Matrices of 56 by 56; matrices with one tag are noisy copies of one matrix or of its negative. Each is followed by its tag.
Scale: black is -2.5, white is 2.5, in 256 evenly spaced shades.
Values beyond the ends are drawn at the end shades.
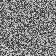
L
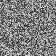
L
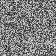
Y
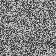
Y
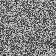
Y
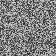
Y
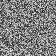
L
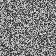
L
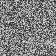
Y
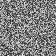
L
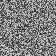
L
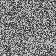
Y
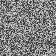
Y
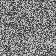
Y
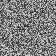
L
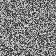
L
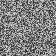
Y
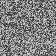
Y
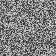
Y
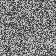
Y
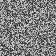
L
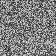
Y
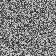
L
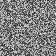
L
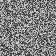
L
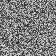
L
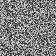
L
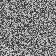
L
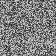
Y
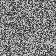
Y
